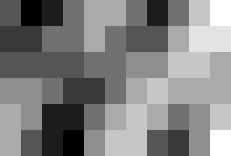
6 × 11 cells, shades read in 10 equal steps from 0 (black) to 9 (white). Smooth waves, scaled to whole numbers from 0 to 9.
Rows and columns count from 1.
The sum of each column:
25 18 14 14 27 31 32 25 29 38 45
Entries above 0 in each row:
10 11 11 11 11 10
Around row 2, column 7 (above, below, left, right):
4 5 4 3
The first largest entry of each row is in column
11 10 9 8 7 11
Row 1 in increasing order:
0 1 1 3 4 4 4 6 6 7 9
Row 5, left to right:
6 5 1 1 4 6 7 6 4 5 7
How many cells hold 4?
12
